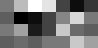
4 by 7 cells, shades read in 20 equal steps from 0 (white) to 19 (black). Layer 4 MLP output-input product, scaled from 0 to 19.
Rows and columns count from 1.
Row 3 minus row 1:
0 2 17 12 -10 -7 -3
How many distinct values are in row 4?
5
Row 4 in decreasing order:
12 12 11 10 10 7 4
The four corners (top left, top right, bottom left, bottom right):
10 15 12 7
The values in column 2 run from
5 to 19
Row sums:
64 85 75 66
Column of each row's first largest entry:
6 2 3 1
